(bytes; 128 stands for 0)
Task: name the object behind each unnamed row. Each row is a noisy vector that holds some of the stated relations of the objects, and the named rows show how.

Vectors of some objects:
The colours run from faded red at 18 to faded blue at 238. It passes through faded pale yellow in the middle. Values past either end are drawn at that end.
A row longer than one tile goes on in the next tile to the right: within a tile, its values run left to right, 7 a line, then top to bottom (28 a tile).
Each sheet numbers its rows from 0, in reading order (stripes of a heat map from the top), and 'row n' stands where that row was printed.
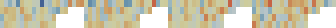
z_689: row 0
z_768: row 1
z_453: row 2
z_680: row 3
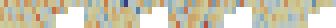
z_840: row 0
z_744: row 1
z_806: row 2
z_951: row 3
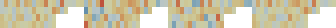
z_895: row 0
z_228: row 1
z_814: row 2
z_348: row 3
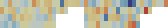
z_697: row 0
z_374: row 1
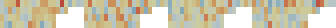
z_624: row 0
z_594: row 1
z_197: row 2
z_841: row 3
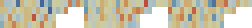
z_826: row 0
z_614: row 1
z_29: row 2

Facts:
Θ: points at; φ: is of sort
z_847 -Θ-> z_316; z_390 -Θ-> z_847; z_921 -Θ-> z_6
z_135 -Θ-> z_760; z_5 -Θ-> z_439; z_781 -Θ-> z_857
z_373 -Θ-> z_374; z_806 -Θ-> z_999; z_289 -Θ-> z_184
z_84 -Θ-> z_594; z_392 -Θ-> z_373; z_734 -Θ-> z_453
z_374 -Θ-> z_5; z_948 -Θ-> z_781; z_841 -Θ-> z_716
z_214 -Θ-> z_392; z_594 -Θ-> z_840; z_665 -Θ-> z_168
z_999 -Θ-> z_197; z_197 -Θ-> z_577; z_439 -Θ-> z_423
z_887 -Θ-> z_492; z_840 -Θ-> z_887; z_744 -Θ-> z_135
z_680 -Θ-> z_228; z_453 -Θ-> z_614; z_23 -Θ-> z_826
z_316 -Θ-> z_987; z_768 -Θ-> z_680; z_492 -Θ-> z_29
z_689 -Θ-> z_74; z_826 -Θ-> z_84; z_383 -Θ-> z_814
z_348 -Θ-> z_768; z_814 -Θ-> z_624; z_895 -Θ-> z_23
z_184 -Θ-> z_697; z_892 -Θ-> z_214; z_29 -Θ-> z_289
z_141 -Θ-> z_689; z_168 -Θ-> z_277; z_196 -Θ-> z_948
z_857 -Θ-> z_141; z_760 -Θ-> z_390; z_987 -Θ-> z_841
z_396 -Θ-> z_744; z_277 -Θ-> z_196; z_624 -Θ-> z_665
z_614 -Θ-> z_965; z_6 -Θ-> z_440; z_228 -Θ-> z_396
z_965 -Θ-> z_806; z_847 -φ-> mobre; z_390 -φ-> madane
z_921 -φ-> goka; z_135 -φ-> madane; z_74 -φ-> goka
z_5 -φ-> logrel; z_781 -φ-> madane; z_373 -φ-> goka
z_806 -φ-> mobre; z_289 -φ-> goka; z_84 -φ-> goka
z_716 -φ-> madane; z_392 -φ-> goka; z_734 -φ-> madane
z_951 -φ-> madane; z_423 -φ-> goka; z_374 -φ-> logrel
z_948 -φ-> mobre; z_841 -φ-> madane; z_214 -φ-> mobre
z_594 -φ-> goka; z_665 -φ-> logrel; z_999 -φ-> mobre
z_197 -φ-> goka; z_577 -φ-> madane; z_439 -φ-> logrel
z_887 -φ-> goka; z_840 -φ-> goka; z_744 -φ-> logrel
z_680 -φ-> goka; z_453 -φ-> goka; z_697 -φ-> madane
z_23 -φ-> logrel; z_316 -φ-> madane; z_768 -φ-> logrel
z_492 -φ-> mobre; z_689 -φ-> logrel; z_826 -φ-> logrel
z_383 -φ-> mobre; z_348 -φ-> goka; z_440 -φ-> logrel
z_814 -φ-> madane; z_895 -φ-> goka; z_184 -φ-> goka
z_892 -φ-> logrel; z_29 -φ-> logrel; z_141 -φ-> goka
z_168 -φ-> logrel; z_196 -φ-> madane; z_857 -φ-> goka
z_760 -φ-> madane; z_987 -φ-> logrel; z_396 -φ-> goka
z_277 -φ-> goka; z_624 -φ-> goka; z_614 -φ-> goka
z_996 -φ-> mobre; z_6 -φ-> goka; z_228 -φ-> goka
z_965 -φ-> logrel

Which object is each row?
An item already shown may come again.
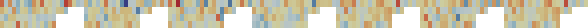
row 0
z_316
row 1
z_744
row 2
z_760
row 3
z_697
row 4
z_277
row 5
z_214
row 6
z_277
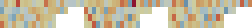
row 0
z_396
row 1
z_492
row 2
z_948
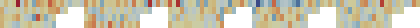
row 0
z_289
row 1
z_847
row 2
z_390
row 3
z_965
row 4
z_74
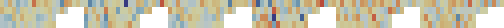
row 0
z_716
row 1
z_440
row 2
z_697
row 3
z_987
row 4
z_840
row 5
z_383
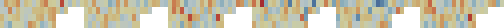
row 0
z_277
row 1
z_734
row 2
z_781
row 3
z_760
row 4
z_439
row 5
z_196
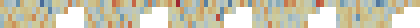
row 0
z_23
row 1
z_996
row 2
z_135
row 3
z_841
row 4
z_892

